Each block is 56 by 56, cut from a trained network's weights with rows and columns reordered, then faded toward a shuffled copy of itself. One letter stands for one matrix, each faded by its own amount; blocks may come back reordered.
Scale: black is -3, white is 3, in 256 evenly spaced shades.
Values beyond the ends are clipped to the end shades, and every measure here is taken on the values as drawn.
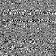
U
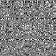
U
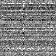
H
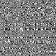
U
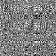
U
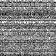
H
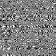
U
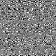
U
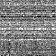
H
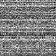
H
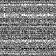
H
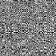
U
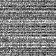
H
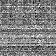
H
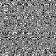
U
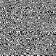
U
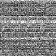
H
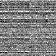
H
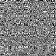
U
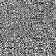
U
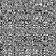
U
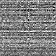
H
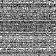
H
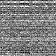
H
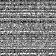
H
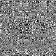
U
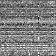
H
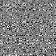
U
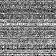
H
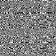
U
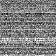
H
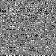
U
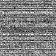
H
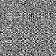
U
